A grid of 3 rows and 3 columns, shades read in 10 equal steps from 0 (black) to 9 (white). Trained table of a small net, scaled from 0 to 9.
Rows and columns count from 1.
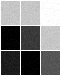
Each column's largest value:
7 7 9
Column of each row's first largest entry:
3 3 3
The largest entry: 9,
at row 1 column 3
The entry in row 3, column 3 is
3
